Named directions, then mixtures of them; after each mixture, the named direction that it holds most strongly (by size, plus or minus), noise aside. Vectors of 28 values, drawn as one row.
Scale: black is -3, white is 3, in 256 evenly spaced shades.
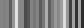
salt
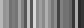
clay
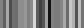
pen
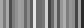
pen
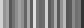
clay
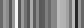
salt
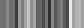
pen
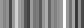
salt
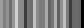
salt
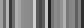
pen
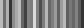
clay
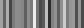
pen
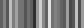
pen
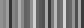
pen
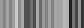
salt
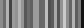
salt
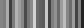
salt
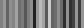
pen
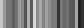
clay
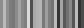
clay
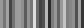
pen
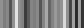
salt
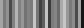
salt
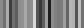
pen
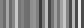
salt
